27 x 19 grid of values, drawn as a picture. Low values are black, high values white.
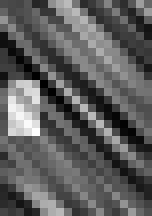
The ninth with the highest average is the middle left. In the middle left lies a patch that is higher than the rest. The grain runs diagonally down to the right.
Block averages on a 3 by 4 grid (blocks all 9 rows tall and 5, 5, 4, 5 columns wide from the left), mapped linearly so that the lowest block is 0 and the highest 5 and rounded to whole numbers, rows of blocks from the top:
0 2 3 0 | 5 0 1 1 | 1 2 1 0
